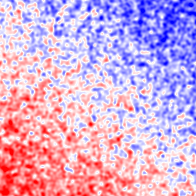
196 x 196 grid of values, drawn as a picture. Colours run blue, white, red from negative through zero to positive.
Histogram: bell-shaped. Odd rows or columns: none. Slope: up to the bottom left. Average level on the scale: 50%. Stripes: none. Grain: blotchy. Ninth with the lowest average: top right. Ninth with the highest average: bottom left.
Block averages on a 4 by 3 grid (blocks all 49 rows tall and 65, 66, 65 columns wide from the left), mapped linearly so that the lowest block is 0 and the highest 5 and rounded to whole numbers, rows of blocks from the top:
210
321
432
543
